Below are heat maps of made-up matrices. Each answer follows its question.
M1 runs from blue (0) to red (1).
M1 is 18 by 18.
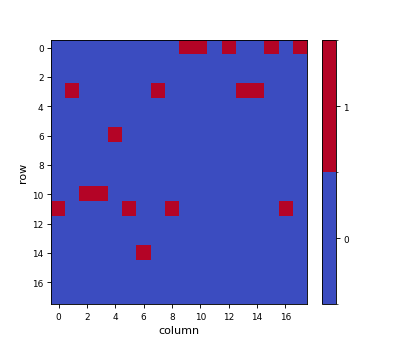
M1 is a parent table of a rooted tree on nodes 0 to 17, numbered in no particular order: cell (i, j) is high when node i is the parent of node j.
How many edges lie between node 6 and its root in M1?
5
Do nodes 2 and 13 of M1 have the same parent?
no
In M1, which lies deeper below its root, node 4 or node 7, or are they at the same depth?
node 4
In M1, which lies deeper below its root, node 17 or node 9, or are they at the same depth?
the same depth
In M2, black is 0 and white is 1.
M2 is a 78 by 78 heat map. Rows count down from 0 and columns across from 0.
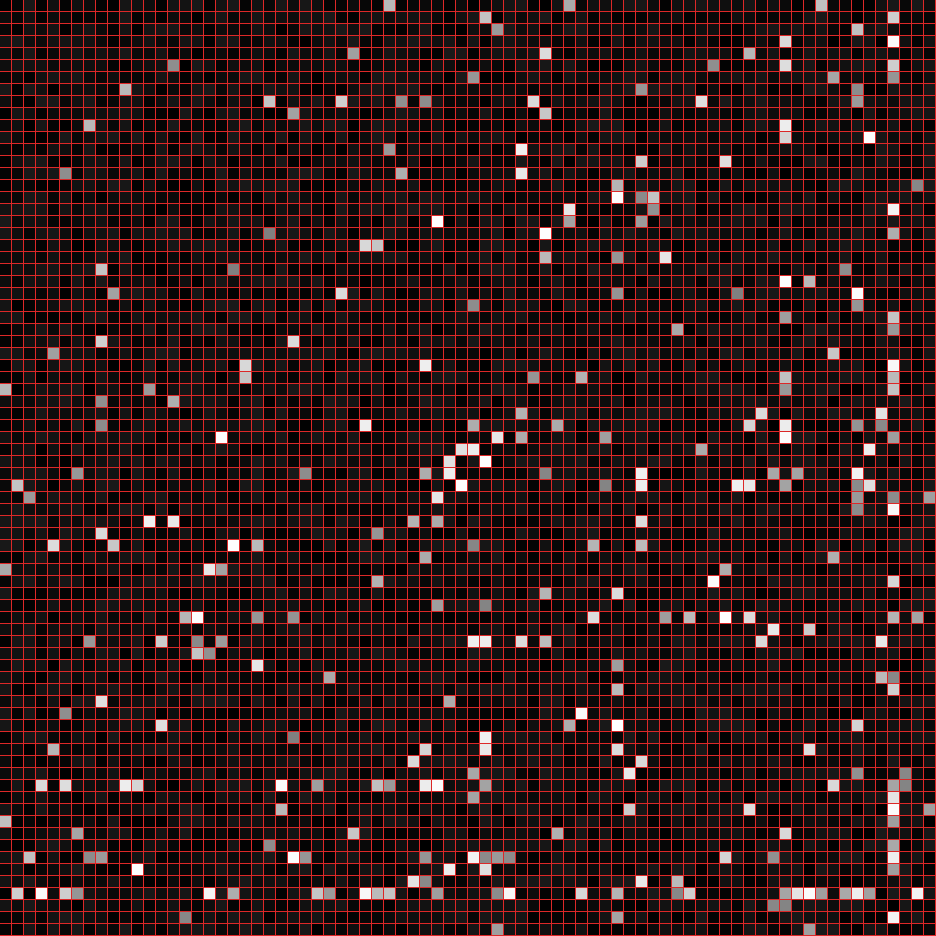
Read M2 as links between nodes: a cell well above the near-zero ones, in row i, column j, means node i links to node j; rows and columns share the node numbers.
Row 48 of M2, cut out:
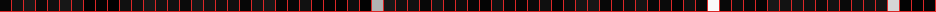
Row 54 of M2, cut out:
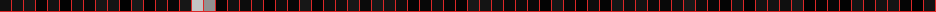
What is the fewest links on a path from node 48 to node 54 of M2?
3
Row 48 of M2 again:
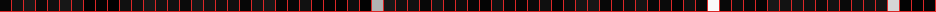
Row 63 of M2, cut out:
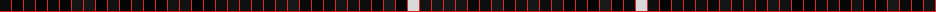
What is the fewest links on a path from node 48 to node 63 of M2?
5
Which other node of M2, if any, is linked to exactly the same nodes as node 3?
node 26
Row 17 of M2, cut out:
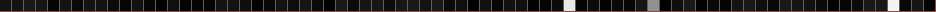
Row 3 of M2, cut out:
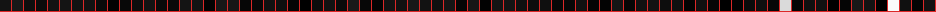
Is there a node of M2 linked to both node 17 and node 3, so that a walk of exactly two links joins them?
yes
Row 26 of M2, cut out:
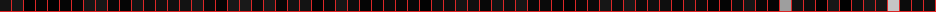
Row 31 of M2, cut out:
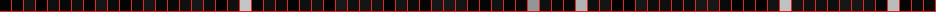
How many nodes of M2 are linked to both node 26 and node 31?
2
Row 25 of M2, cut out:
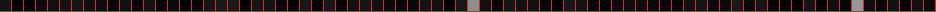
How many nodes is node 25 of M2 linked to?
2
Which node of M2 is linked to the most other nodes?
node 74
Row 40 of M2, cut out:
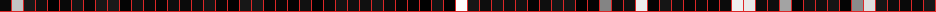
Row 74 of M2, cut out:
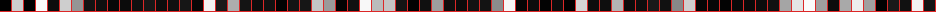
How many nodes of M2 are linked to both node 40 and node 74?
4
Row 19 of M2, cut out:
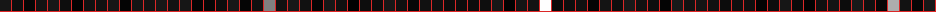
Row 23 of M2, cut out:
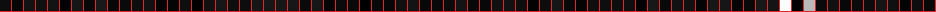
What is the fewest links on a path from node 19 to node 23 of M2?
3
